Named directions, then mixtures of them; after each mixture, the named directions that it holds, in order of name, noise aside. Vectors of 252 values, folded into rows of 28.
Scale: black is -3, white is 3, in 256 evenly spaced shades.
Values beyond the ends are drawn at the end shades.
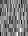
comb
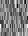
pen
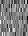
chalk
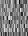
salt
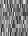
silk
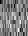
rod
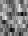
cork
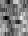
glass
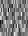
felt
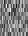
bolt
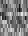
cork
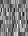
comb, felt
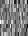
chalk, pen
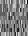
chalk, rod, salt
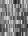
comb, glass, pen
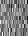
chalk, silk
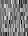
comb, salt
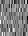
chalk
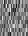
bolt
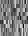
bolt, felt, pen
